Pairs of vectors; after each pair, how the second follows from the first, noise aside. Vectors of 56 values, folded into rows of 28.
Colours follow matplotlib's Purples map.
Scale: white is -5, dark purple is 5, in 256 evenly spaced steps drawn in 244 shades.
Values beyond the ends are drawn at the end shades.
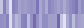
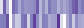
scaled up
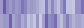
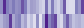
scaled up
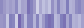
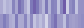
reversed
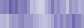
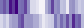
scaled up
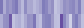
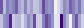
scaled up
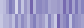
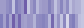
reversed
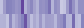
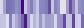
scaled up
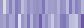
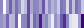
scaled up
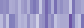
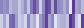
scaled up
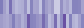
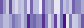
scaled up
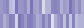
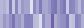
reversed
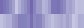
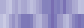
reversed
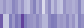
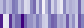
scaled up
